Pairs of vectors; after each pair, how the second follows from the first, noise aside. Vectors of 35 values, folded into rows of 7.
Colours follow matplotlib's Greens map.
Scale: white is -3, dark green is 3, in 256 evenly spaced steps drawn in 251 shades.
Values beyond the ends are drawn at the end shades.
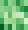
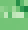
partly zeroed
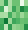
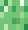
partly zeroed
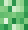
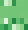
partly zeroed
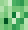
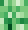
shuffled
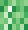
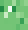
partly zeroed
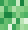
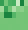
partly zeroed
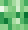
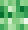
reversed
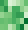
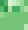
partly zeroed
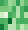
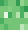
partly zeroed
